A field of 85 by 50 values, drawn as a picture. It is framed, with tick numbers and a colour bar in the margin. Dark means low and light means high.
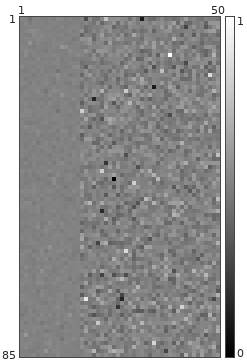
Stripes: none. Odd rows or columns: none. Histogram: heavy tails on both sides. Grain: fine. Slope: none. Average level on the scale: 50%. Seam: vertical, 30% of the way across, the left part calmer. Mirror symmetry: none.
